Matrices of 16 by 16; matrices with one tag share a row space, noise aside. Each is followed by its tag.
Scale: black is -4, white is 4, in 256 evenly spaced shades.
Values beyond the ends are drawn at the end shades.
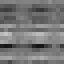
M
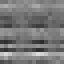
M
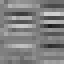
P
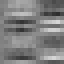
P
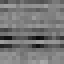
M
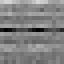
M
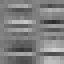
P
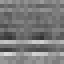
M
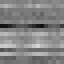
M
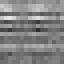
M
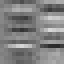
P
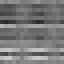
M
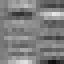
P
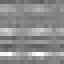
M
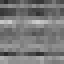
M
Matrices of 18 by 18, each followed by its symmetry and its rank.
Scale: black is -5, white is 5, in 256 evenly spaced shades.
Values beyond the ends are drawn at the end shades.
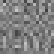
neither, rank three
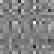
neither, rank three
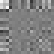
symmetric, rank two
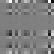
neither, rank one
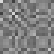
symmetric, rank three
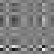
neither, rank one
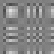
symmetric, rank one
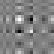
symmetric, rank one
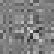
symmetric, rank two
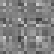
symmetric, rank two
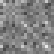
symmetric, rank three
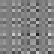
neither, rank one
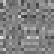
neither, rank three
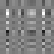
neither, rank one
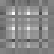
symmetric, rank one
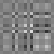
symmetric, rank one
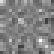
symmetric, rank three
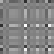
symmetric, rank one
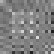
symmetric, rank three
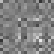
symmetric, rank two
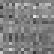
neither, rank three
